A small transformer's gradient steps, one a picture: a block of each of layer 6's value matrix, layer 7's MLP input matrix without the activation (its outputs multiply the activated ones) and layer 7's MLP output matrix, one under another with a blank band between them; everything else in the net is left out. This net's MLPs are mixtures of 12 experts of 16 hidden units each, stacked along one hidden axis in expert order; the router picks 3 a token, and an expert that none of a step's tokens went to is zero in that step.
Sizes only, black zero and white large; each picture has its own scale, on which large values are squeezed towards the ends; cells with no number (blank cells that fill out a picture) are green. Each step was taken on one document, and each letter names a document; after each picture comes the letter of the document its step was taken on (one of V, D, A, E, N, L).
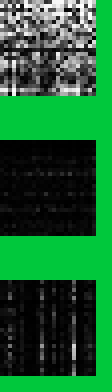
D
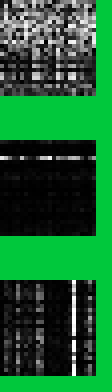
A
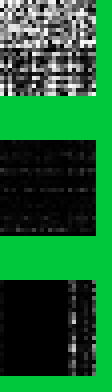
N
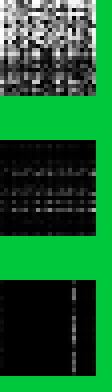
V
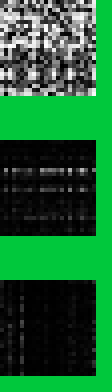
N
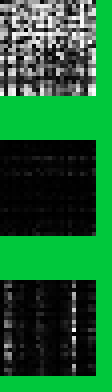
D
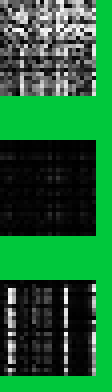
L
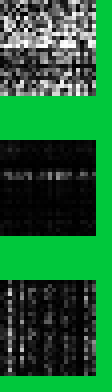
L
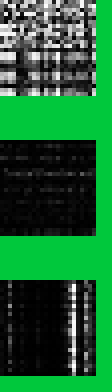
V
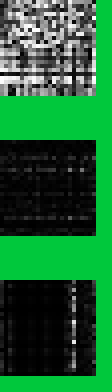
N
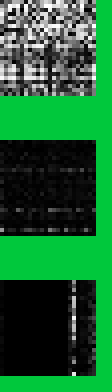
N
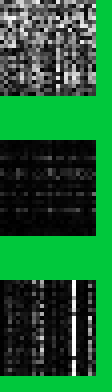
A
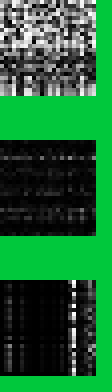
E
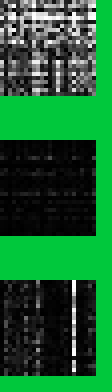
A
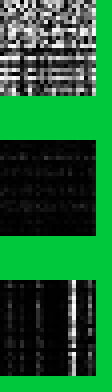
E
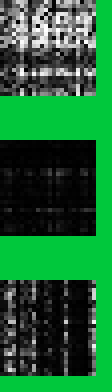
L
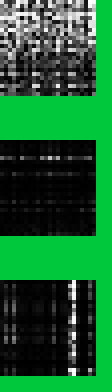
V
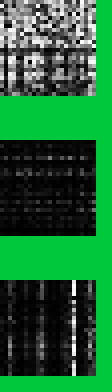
D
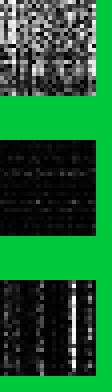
D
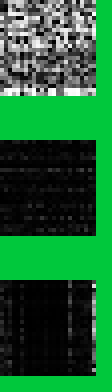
N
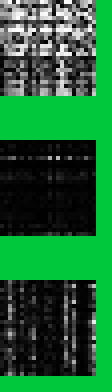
L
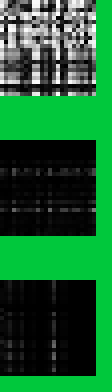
V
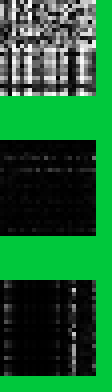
D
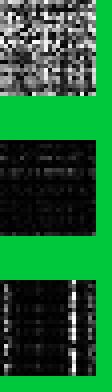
A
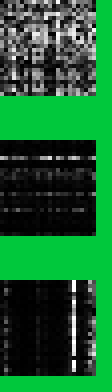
A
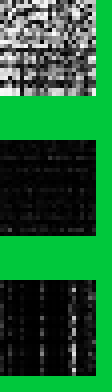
N
